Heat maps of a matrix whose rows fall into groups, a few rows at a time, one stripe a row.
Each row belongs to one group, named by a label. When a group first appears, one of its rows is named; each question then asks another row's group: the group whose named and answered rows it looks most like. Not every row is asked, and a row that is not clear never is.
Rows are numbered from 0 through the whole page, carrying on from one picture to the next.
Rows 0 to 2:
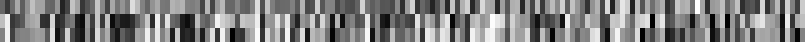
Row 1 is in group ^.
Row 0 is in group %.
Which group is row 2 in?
^
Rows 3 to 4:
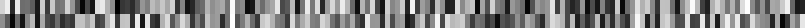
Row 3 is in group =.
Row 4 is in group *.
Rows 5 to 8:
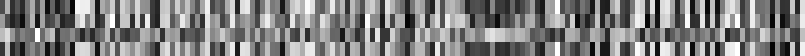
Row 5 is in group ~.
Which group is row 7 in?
^
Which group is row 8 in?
~
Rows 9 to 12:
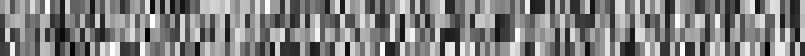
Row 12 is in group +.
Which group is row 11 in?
%
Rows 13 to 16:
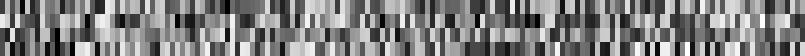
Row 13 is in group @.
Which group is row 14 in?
=
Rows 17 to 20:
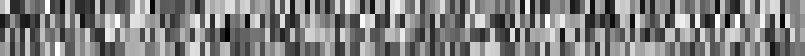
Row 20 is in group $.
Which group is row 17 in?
^
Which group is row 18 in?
%
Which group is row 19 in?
@
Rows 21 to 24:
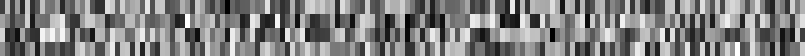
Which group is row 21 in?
@
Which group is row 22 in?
$
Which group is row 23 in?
+
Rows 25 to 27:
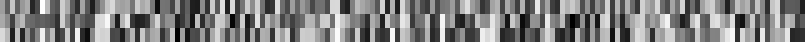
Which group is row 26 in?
=
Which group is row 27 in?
=
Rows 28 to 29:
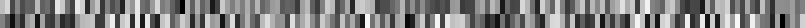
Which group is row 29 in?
*
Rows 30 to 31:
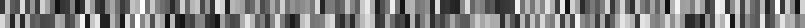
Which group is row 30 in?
%
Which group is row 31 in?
$
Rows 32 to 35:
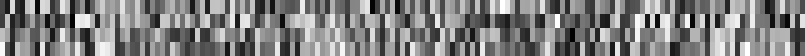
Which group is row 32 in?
+
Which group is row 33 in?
~
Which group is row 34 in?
=
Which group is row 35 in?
=
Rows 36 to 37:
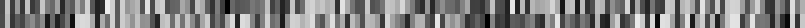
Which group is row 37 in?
~
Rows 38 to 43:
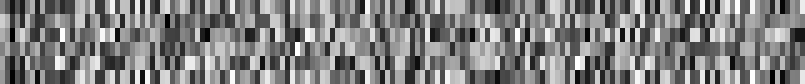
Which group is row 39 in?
$
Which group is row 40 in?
=
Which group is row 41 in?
^
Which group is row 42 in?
$
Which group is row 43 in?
*
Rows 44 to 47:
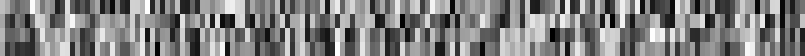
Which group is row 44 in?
^
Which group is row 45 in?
%
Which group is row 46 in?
+
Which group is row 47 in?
+
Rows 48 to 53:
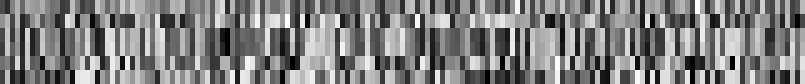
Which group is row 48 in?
%
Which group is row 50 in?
@
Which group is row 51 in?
@
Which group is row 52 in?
$
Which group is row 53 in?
~
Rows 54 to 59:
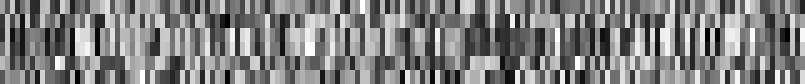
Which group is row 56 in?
~
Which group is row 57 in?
~
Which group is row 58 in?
$
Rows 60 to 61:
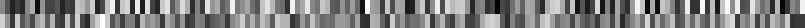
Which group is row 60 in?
*
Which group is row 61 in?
=
